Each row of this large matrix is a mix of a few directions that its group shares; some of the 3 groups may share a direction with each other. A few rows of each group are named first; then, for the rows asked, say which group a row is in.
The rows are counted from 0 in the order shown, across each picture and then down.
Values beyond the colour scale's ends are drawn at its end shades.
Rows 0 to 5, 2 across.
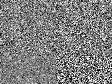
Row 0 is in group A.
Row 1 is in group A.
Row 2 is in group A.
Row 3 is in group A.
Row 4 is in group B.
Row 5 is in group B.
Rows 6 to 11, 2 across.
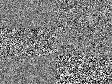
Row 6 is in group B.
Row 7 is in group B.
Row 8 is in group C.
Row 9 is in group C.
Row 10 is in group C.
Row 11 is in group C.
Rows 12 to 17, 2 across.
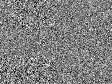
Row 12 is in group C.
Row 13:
C
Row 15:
B
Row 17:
C
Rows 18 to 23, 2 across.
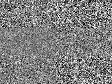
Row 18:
B
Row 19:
B
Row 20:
B
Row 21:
A
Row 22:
A
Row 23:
C
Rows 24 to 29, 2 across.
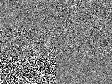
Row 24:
A
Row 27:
C
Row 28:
A
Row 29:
C
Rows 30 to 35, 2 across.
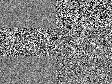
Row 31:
C
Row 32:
A
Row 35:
B
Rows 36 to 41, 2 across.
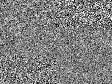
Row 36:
C
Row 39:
A
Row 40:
C
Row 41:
C
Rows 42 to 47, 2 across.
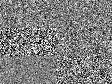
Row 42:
C
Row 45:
A
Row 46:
A
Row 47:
B
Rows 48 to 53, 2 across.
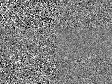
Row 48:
B
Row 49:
C
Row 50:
C
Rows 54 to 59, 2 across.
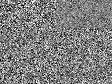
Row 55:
B
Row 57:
B
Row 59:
C
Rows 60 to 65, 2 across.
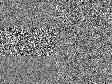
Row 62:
A
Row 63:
A
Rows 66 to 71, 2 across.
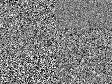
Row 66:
A
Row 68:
C
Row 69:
B
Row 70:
B
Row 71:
C
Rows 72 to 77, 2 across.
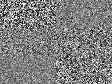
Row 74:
B
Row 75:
C
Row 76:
B
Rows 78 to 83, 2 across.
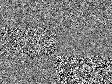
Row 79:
C
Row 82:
B
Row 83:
C
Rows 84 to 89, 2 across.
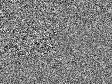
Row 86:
C
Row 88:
A
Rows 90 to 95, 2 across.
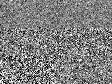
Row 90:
A
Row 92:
C
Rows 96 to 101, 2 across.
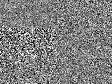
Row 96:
B
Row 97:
B
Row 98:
A
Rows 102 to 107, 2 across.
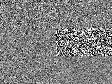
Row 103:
C
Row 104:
C
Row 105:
A
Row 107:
A
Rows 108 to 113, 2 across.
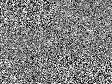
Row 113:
B
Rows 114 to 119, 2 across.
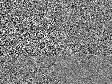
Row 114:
B
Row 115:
A
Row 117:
B
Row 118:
C
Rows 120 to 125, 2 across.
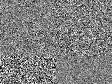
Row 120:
B
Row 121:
A
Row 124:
A
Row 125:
B
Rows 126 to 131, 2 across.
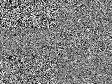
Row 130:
A
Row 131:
C
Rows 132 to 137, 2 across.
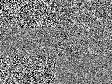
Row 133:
C
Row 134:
A
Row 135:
B
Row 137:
C
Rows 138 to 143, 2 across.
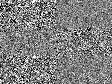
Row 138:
B
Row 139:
C
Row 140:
A
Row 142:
C
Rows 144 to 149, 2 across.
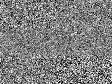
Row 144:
A
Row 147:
A
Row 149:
B
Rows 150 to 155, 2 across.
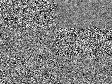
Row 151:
A
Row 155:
C
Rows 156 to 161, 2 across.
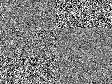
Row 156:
B
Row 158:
A
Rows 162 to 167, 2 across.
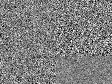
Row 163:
B
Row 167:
A
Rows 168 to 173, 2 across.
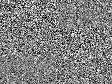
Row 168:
B
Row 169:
A
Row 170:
B
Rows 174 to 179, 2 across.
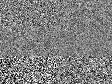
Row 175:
C
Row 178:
B
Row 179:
C
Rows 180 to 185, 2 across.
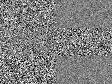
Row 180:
C
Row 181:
C
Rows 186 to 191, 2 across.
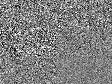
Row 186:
A
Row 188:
B
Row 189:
A
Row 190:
A
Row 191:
B
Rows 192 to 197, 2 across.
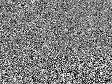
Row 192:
B
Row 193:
B
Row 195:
A
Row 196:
B
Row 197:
C
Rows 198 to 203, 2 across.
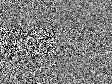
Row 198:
A
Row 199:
C
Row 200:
C
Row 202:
C
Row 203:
C
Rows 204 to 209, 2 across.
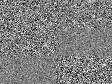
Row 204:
C
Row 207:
A
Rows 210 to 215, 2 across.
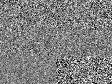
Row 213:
B
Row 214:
C
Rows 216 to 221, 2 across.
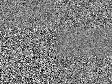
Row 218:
B
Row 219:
C
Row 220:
B
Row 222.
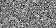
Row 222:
C
